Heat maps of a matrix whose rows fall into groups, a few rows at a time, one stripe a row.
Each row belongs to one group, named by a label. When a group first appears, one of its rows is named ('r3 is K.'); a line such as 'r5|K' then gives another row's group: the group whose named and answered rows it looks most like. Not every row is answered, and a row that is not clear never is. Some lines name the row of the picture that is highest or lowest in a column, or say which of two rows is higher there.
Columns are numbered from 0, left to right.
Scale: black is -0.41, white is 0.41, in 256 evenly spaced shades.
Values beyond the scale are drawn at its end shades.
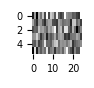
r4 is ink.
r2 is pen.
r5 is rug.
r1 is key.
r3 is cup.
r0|rug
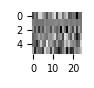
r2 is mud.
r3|pen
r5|mud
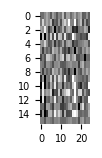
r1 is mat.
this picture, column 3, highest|6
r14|rug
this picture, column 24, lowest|2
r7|key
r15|key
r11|mat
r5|mud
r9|rug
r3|rug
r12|rug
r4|cup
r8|mud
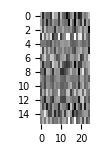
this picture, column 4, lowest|14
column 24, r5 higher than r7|No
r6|ink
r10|key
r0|mud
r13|mud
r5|cup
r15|mat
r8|key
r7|mud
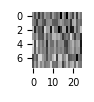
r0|mud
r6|pen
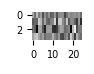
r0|cup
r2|key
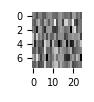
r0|key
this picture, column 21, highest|2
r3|cup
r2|key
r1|pen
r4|mud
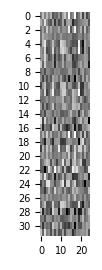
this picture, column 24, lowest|15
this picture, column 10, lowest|18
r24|pen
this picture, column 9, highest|19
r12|pen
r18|key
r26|mat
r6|cup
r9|mud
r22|rug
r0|mat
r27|ink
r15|cup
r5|ink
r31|cup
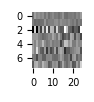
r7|ink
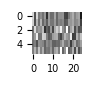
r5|mat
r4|key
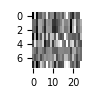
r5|key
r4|mat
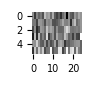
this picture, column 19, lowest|1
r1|key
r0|mud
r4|cup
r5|mat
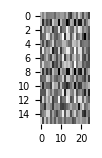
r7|mat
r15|cup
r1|mud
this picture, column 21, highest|13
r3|pen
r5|mat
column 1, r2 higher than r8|Yes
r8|mud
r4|ink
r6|pen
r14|pen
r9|pen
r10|mud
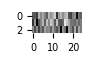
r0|pen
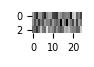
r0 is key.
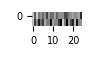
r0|cup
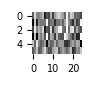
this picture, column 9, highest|2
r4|cup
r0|mat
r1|rug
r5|ink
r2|mat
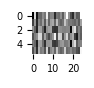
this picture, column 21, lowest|3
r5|rug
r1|rug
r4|key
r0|rug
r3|pen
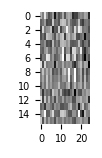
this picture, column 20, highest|5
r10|mat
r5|pen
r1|ink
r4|ink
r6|pen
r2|mat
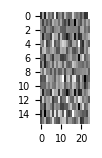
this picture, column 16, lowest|8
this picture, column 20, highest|12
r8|cup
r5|ink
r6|key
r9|pen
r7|rug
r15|ink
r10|pen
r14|rug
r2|key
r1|mud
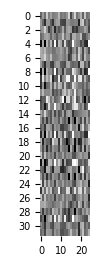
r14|cup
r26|cup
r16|key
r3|pen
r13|rug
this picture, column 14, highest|9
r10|rug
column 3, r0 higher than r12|No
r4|rug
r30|key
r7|key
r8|rug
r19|mud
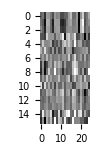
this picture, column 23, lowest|15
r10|cup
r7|rug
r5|cup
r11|pen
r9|mat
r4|mat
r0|key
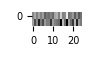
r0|mat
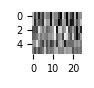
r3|pen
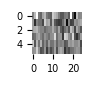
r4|cup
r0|ink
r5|cup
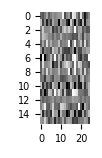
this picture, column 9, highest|11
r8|mat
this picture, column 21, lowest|13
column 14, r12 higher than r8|No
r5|mud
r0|pen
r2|mat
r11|rug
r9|key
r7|mat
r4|mat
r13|ink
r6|rug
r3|ink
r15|cup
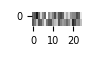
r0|rug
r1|ink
